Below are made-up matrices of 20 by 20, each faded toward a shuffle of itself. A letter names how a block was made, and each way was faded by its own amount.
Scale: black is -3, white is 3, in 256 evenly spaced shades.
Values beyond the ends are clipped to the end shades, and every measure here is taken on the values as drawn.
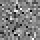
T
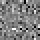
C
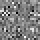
C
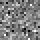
T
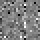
T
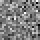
T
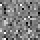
C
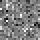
T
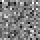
C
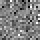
C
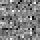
C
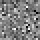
T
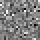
T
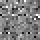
C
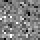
T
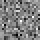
T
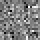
C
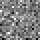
C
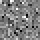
T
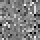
T
